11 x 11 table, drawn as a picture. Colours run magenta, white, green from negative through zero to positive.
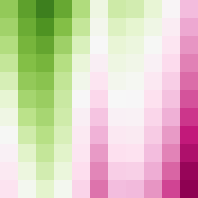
Overall the values sit about 50% of the way up the scale. Streaks run downward. The field climbs toward the top left. The ninth with the lowest average is the bottom right.
